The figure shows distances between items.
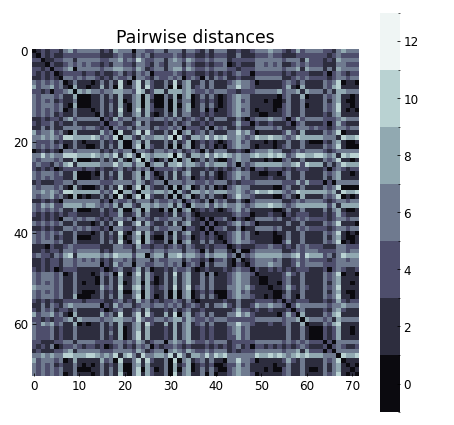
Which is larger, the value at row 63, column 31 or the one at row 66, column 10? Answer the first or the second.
the first
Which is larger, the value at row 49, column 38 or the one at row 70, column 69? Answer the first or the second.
the second
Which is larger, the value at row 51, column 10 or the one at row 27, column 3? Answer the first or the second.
the second
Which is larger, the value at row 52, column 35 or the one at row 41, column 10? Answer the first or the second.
the first
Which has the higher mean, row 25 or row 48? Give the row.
25
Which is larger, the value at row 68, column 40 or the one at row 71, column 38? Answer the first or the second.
the first
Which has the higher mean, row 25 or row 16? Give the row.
25
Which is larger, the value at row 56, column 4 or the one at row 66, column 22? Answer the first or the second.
the first
